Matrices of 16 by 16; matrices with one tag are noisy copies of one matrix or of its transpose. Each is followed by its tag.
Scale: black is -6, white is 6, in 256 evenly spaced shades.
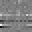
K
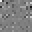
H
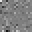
H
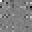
H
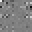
H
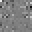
H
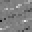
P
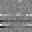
K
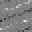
P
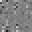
H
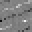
P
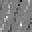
P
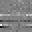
K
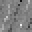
P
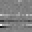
K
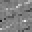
P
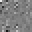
H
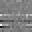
K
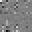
H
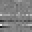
K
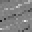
P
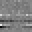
K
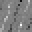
P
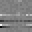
K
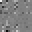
H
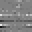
K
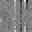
K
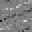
P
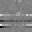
K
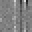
K
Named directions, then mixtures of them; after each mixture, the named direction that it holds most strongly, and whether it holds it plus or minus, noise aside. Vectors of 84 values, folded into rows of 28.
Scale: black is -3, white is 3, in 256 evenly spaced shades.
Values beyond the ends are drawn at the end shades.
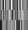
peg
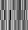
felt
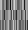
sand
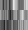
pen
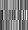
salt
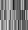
felt, plus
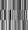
felt, plus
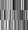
felt, plus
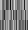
sand, plus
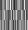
sand, minus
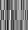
felt, minus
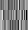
salt, minus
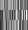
salt, plus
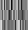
peg, minus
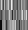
peg, plus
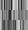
peg, minus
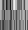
sand, plus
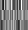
peg, plus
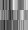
pen, plus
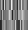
peg, plus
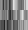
pen, plus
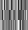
peg, minus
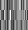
felt, minus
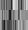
pen, plus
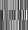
salt, plus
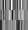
peg, plus
